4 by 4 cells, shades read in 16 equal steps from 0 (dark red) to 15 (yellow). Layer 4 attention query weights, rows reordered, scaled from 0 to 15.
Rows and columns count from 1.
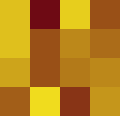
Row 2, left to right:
13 5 9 7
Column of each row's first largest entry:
3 1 1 2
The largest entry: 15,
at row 4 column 2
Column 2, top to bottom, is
0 5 5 15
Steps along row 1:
down up down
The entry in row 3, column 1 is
11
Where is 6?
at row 4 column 1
